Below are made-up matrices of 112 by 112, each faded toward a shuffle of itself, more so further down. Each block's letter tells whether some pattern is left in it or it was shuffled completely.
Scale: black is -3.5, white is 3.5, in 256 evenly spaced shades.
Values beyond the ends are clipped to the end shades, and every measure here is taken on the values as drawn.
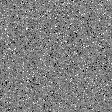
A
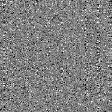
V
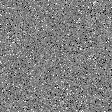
A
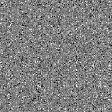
V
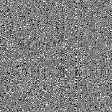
V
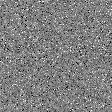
A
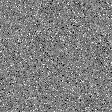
A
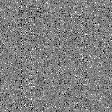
V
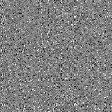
V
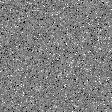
A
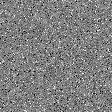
A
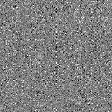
V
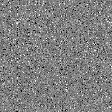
V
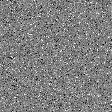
A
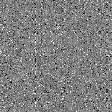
V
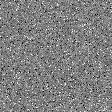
A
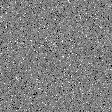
A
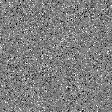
V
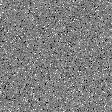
A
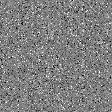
V
